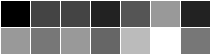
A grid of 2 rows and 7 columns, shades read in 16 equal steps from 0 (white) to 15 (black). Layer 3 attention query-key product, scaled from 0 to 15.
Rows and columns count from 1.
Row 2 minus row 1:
-9 -3 -5 -4 -6 -6 -5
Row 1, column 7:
13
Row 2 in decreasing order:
9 8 8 6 6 4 0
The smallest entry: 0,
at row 2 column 6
